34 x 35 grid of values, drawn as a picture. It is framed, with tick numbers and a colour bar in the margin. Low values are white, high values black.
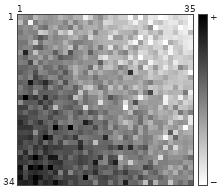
The top right is the ninth with the lowest average. The halves do not mirror each other. Values rise toward the bottom left. The histogram is bell-shaped. There are no regular stripes.
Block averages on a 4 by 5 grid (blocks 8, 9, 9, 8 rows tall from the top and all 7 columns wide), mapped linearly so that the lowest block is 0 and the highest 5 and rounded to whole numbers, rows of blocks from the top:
22110
33211
43321
54432
